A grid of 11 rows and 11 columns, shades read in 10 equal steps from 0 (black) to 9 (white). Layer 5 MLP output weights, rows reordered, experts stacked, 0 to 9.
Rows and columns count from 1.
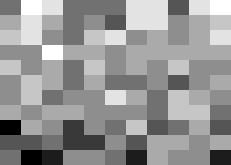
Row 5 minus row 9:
7 -1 1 2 2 1 -1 2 3 -1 2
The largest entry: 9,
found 3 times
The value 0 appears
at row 9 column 1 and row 11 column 2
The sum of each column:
52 63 60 46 57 55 59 61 58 65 60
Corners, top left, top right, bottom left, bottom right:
4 9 4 1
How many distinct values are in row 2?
6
